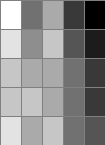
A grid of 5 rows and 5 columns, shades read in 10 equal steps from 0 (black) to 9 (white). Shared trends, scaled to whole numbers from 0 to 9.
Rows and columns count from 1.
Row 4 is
7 7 6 4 2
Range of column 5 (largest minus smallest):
3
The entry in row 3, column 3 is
6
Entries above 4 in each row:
2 3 3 3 3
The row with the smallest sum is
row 1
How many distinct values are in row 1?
5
